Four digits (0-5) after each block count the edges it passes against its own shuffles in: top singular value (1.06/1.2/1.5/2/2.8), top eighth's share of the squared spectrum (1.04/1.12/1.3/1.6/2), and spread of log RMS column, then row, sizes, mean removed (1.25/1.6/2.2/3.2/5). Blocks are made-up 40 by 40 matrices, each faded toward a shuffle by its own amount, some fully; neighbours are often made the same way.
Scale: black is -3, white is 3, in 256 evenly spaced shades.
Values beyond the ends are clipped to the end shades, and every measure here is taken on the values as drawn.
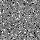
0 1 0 0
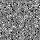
0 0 0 0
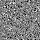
0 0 0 0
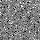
0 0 0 0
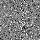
1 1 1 0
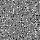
0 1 0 0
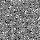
0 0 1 0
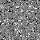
2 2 0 1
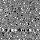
3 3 0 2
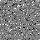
2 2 0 1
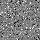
0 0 0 0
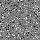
0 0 0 0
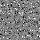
2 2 0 1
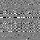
3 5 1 3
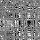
4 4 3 2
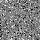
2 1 0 0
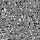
1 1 0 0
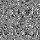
3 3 1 1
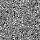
1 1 2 0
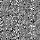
1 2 3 0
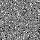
0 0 0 0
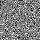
0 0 1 0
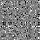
3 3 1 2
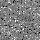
1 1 0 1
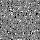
2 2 1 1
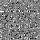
3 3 0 1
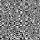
4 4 2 2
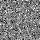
1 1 0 0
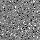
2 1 0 0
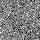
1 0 0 0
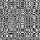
4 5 3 3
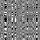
4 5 3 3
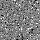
2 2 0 0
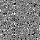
3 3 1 1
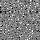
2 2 0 0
